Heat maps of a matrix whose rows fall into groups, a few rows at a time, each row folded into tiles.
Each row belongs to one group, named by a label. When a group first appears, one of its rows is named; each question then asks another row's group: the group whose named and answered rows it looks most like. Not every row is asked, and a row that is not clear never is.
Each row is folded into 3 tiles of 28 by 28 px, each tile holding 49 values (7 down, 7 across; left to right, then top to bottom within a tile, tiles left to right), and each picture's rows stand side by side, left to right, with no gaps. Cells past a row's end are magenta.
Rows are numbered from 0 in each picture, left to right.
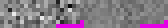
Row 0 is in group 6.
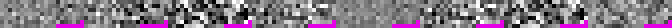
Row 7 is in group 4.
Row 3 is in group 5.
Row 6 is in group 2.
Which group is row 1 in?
6
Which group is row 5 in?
5
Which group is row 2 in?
2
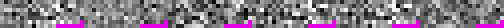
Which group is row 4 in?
5
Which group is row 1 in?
6
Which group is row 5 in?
2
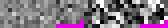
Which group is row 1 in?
2
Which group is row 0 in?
6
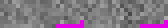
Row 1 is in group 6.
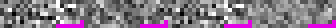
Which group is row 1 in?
2
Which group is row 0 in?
5
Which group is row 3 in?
4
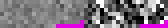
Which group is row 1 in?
2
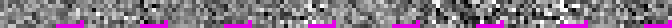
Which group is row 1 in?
6
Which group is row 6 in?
5
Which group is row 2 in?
6
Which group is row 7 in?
6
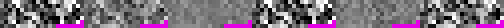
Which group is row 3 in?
2
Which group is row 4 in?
6
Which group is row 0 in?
2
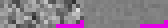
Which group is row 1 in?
6
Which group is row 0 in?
4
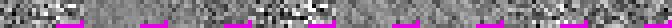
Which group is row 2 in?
6
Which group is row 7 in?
2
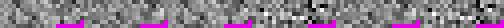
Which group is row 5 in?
6
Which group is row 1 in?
4
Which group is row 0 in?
4
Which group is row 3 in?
6
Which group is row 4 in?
4
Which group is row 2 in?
4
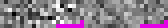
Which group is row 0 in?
5
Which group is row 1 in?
4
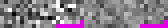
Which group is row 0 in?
5
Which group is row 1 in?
4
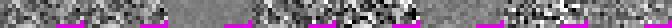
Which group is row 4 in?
2
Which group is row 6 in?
5
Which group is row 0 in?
2
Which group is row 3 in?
2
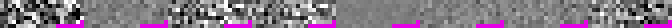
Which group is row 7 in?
6
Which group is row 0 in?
2
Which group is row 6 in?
6
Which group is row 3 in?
5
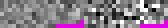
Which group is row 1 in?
5
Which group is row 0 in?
4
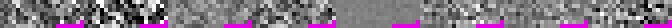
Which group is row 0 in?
2
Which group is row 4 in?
6
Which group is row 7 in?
6
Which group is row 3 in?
2
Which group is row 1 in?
2
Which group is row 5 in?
5
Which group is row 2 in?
4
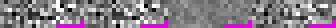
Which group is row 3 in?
5
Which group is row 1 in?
5
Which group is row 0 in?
5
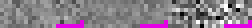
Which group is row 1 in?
4
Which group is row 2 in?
5
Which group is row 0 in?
4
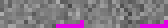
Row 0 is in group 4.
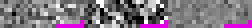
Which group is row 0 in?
5
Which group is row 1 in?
2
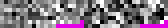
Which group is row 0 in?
5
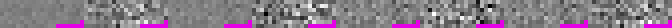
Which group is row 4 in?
6
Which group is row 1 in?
5
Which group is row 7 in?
5
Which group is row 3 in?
5
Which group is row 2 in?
6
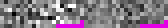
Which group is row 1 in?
6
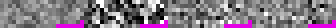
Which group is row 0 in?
4
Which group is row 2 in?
5
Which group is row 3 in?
6
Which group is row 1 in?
2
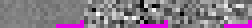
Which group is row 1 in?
6
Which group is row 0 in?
6
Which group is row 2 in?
5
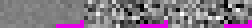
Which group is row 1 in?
6
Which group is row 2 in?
6
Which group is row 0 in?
4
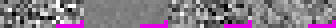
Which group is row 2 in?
6
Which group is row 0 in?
5
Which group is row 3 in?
4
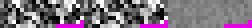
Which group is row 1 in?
2
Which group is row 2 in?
4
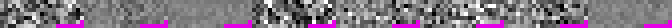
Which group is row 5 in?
5
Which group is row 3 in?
2
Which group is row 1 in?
6
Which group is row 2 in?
4
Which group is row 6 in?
6
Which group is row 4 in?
6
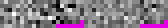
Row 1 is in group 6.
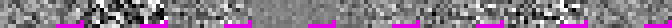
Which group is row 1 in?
2
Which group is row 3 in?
6
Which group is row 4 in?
5
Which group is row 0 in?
4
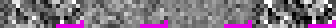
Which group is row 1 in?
4
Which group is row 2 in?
6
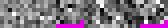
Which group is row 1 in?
2
